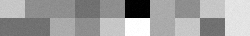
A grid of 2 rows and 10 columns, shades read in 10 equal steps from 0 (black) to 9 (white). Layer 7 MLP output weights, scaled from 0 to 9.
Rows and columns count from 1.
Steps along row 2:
same up down up up down up down up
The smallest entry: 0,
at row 1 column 6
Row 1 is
7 5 5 4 5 0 6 5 7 8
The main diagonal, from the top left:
7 4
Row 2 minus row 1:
-3 -1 1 1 2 9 0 2 -3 0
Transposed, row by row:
7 4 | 5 4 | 5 6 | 4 5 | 5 7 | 0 9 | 6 6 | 5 7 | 7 4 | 8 8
